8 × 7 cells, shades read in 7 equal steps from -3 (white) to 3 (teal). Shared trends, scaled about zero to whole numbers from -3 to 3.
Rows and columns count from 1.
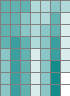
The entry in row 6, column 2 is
2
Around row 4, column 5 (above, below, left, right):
0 0 -1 2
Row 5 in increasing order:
-2 -2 0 0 1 2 2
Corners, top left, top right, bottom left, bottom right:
1 -1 0 -3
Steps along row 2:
same down down same up down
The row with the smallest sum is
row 2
